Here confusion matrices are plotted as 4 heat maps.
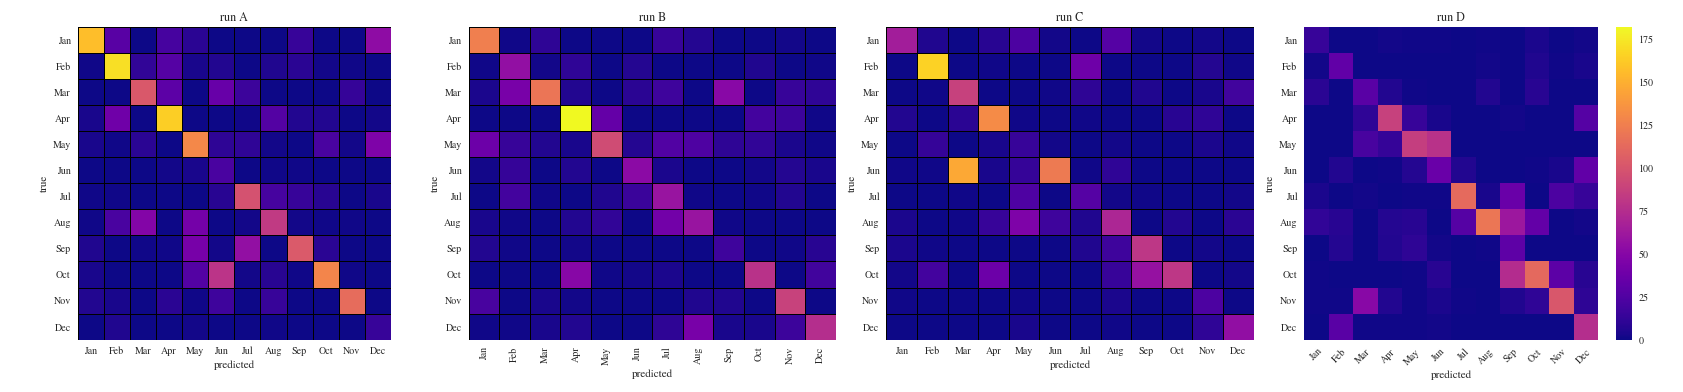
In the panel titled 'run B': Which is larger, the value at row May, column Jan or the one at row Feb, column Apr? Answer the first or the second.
the first
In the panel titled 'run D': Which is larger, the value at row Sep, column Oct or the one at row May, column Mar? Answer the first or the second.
the second
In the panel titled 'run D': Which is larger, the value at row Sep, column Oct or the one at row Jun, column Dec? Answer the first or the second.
the second
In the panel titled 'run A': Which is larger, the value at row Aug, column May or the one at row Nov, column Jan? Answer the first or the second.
the first
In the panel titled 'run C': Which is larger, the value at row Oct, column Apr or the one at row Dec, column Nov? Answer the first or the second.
the first
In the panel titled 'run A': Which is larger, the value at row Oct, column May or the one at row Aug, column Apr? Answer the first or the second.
the first
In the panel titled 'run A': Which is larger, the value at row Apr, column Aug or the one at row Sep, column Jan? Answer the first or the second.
the first
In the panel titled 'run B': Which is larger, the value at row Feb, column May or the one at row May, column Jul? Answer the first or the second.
the second
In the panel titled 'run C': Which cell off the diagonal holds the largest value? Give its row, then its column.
Jun, Mar
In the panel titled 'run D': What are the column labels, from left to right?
Jan, Feb, Mar, Apr, May, Jun, Jul, Aug, Sep, Oct, Nov, Dec
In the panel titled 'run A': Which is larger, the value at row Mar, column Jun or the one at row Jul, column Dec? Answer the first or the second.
the first
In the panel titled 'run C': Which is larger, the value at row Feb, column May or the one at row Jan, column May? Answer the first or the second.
the second
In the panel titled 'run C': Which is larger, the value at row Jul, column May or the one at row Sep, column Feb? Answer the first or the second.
the first
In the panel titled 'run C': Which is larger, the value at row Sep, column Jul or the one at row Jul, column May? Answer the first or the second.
the second
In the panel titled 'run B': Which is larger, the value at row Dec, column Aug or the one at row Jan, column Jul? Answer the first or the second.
the first
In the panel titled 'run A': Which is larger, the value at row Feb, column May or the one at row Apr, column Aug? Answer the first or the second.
the second
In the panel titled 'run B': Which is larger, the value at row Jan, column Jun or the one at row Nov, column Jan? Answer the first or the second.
the second
